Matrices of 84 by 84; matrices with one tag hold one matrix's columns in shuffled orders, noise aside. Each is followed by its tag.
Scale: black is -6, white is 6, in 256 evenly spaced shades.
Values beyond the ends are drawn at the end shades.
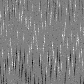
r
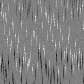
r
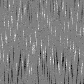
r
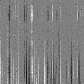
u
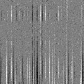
u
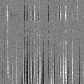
u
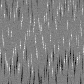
r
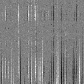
u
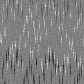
r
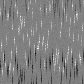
r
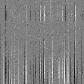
u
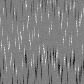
r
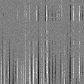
u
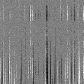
u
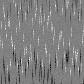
r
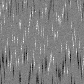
r
